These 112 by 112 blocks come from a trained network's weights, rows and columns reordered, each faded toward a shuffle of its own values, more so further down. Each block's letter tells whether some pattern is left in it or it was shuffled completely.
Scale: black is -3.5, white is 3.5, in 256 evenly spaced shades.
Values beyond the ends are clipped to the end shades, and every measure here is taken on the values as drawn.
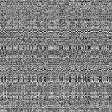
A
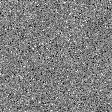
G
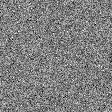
G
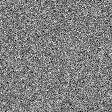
G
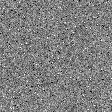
G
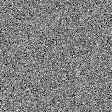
G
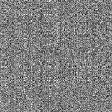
A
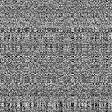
A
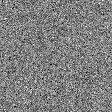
G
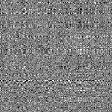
A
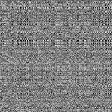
A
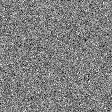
G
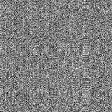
A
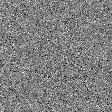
G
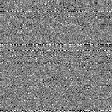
A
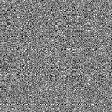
A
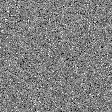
G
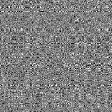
A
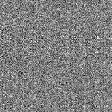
A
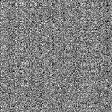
A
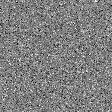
G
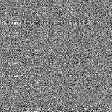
A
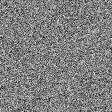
G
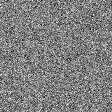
G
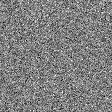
G
